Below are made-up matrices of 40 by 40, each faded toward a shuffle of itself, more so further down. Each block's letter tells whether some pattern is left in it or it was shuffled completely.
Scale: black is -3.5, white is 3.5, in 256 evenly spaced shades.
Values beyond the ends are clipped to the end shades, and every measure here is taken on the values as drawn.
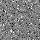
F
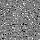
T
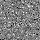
F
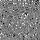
T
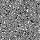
F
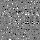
T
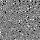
T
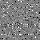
T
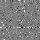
T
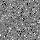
F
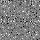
T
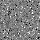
F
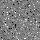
F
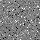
F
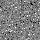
F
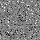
F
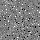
F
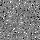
F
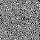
T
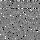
T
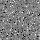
F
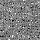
T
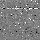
T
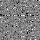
T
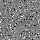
F
